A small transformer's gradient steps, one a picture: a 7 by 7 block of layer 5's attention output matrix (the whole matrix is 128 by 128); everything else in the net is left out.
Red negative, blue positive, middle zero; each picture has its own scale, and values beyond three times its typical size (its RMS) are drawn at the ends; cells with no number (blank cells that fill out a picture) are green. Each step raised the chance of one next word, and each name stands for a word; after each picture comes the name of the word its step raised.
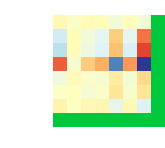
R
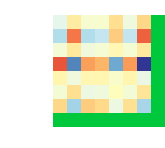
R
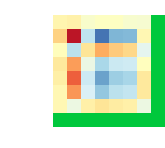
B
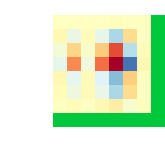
R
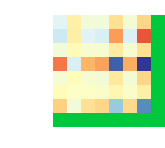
R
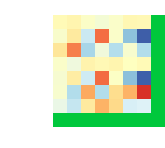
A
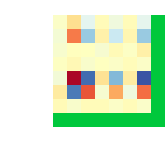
A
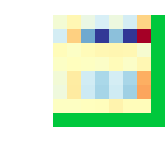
B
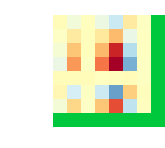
A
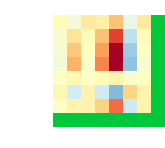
A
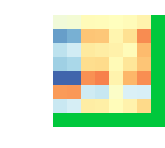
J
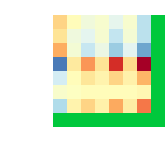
R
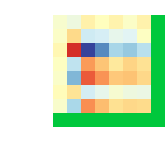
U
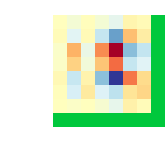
B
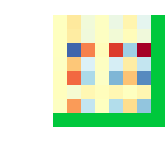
U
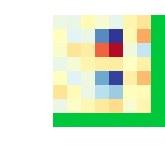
B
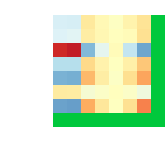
U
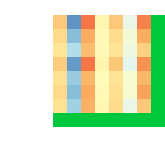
B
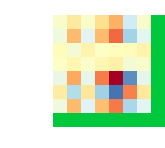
A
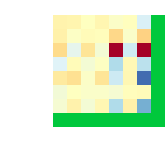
U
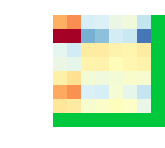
B
